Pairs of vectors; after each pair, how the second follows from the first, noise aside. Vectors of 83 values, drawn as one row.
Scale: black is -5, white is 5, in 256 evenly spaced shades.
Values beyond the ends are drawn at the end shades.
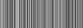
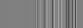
partly zeroed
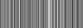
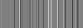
partly zeroed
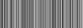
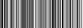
scaled up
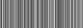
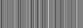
partly zeroed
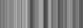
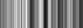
scaled up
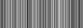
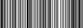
scaled up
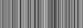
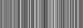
negated
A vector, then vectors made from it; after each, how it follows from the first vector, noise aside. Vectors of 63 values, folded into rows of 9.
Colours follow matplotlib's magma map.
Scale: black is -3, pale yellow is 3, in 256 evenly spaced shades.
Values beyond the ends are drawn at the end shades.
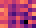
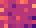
partly zeroed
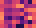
wrapped around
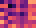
reversed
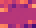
partly zeroed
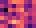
wrapped around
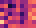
reversed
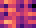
wrapped around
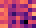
copied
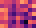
copied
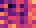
reversed
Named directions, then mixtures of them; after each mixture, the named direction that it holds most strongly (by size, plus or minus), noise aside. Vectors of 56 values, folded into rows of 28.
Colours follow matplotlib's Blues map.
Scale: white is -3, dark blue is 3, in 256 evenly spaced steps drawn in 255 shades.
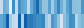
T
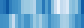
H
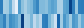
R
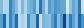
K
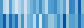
K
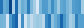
T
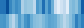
H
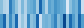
K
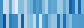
R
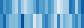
R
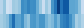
H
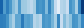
H
